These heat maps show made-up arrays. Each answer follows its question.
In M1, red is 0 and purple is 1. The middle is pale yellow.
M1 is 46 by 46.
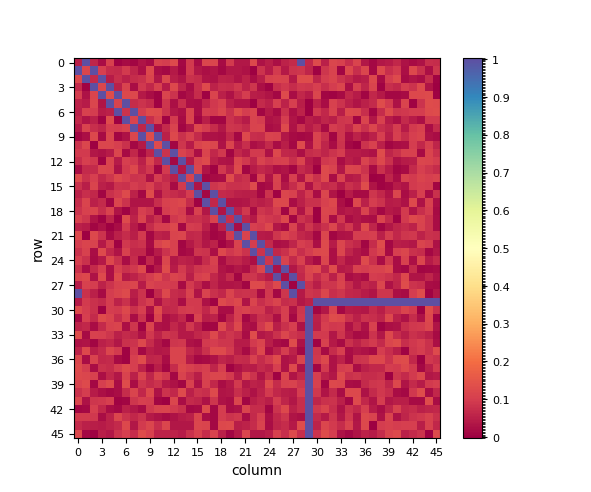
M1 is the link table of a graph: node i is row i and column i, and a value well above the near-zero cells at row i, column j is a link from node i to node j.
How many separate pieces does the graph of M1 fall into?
2
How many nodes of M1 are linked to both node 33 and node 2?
0
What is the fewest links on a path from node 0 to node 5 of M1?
5
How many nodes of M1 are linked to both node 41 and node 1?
0
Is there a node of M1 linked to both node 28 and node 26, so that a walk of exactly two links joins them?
yes
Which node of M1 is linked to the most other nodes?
node 29
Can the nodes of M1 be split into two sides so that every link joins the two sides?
no
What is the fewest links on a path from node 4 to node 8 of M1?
4
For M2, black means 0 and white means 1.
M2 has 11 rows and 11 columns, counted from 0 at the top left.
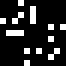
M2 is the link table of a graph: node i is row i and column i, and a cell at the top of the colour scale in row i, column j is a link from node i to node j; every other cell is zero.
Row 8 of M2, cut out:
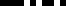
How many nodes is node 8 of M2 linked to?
3
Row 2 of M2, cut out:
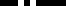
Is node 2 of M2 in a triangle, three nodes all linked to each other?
yes
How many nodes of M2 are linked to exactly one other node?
5
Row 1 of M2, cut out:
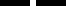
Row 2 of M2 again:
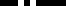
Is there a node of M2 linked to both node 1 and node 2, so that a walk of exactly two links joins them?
yes
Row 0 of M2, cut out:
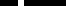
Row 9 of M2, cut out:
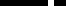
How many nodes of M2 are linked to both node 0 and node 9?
0
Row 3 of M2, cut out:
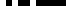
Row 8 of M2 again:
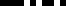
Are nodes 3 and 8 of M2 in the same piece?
no
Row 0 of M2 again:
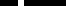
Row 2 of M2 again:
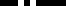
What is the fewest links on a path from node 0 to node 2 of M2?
2
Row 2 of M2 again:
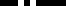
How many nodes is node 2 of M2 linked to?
2
